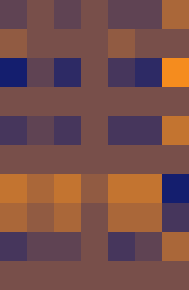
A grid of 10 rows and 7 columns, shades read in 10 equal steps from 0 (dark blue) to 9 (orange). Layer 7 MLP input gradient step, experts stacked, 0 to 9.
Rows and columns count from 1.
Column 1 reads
3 5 0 4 2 4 7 6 2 4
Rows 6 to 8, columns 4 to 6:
4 4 4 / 5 7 7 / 4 6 6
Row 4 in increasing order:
4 4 4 4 4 4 4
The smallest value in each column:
0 3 1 4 2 1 0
